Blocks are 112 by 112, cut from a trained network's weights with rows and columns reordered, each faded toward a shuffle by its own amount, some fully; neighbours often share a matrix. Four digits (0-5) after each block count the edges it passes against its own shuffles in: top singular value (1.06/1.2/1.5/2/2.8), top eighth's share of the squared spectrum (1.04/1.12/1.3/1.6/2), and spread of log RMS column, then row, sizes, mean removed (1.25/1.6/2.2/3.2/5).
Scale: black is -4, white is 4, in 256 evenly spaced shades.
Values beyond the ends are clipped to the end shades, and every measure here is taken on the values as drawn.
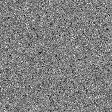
1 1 0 0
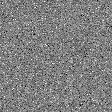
0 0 0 0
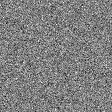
1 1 0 0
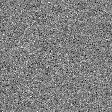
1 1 0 0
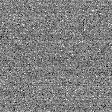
2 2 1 0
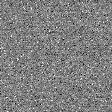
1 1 1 0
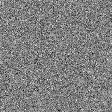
1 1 0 0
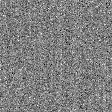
1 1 0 0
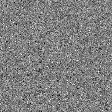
2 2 2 1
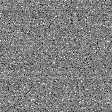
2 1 0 0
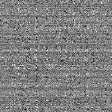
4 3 3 2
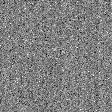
1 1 0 0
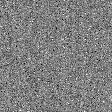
0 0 0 0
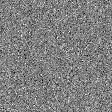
0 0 0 0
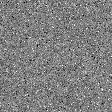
0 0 0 0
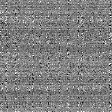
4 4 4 2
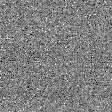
1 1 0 0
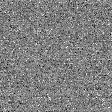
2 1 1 0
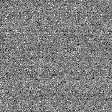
2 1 1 0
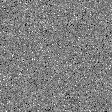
0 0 0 0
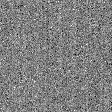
1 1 0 0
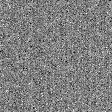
2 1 0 0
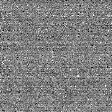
3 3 2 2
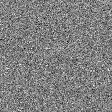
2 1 0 0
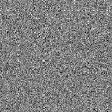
3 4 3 2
